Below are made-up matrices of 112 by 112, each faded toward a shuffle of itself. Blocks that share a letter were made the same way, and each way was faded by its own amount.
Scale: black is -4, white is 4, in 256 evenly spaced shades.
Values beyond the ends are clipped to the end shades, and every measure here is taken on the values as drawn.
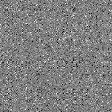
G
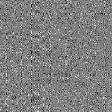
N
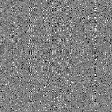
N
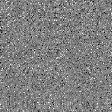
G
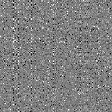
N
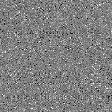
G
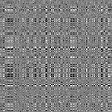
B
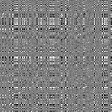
B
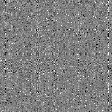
N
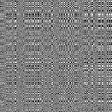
B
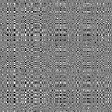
B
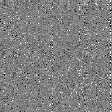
N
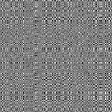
B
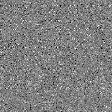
G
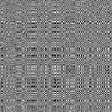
B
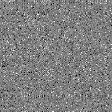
G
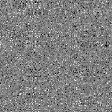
G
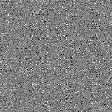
G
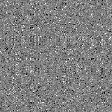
G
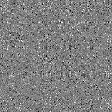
G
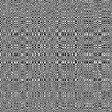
B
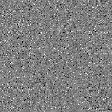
G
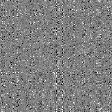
N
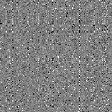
N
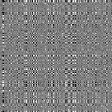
B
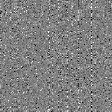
N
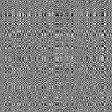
B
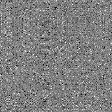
G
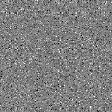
G
